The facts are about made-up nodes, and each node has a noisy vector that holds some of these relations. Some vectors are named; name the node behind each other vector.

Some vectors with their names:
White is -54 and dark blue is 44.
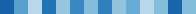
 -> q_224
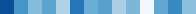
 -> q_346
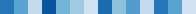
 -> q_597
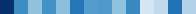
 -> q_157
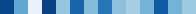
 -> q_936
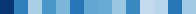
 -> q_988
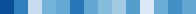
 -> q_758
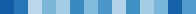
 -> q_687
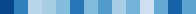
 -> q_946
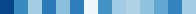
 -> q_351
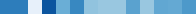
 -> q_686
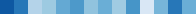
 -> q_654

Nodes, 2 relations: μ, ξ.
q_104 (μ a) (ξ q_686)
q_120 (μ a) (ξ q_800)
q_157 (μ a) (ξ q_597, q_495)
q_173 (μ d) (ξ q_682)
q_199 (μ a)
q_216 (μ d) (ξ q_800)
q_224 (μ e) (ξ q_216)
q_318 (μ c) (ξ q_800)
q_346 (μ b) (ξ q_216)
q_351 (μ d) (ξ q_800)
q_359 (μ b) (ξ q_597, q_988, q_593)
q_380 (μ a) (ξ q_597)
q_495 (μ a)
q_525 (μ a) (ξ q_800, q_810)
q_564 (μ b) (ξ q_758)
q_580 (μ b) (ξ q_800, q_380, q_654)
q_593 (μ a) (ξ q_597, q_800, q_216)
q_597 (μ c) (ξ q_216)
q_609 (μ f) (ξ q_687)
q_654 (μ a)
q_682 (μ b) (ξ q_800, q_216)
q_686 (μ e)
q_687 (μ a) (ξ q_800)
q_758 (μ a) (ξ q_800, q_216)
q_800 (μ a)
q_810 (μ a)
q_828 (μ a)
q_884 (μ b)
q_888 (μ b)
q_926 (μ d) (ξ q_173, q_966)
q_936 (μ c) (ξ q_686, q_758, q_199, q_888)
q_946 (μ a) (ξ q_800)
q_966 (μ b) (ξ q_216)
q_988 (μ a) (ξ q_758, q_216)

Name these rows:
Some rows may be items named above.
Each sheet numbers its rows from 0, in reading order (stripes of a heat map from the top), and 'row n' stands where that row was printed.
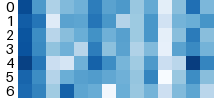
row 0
q_593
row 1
q_199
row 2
q_380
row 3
q_682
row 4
q_609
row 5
q_495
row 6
q_216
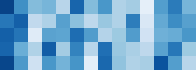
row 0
q_580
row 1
q_800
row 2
q_199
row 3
q_926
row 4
q_318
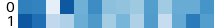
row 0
q_686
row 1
q_810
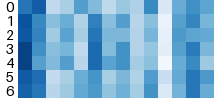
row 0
q_800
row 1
q_682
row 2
q_884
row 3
q_580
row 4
q_359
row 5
q_810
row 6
q_654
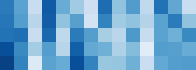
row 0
q_597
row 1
q_173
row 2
q_888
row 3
q_564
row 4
q_104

